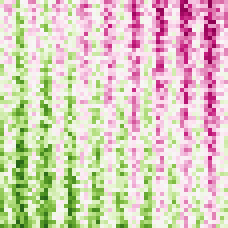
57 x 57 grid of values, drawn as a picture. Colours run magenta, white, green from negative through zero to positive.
Ninth with the lowest average: top right. Histogram: bell-shaped. Slope: up to the bottom left. Stripes: upright, repeating 9 times. Ninth with the highest average: bottom left. Odd rows or columns: none.
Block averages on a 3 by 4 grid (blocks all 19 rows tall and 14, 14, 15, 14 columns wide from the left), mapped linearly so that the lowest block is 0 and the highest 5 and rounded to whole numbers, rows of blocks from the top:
3210
4321
5432
